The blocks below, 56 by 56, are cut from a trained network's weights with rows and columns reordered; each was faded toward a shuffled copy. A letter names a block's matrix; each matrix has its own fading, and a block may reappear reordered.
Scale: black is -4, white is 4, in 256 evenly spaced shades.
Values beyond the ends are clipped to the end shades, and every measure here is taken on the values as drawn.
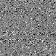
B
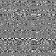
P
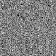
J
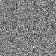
J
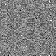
J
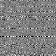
P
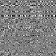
P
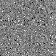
J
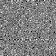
B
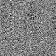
J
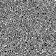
B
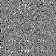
J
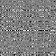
P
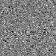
B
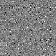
J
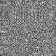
J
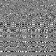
P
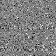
B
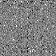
J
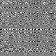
P
